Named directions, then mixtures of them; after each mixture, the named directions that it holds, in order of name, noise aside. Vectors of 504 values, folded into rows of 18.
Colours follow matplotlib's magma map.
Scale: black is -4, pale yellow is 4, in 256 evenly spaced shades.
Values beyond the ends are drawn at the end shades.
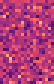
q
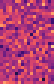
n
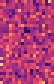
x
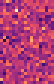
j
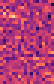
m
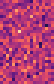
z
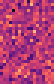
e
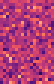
q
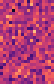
e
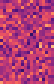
j, n, z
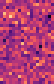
j, m, x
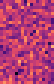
e, n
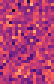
e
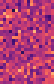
e, j, m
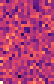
j, q, x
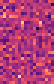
m, q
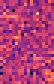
e, m, x
